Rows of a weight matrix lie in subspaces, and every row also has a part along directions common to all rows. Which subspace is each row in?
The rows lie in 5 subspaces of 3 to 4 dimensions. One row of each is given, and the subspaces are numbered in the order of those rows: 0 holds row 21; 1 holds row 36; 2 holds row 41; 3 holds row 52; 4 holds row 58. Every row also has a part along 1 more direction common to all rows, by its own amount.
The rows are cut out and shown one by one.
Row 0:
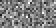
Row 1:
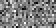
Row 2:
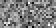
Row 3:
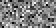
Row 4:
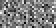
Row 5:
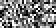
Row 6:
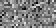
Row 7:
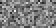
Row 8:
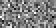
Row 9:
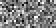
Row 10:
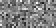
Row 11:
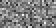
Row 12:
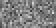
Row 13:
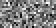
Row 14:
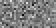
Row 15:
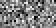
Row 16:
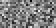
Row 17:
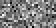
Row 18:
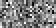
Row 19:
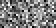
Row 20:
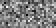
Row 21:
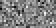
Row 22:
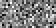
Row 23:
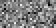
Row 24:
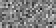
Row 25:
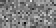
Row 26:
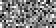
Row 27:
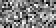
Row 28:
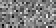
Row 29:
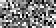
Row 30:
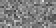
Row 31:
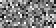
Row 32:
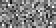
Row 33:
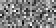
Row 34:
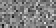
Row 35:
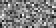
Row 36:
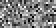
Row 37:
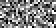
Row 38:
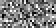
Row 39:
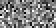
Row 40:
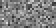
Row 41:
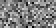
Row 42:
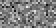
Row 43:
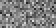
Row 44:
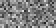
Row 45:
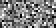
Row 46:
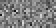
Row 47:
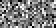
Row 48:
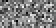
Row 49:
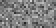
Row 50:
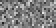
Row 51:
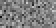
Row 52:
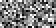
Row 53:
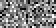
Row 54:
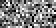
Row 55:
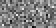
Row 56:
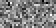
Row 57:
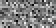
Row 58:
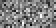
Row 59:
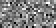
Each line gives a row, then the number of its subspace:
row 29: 1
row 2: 2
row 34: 2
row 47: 1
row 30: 4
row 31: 1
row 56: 4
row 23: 4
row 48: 1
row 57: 1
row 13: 4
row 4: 3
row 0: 1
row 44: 2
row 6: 3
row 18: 2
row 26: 0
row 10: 3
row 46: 4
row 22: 2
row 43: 3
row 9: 0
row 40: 0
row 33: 4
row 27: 4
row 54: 4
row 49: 1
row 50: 1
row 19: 2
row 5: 1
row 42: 0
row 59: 4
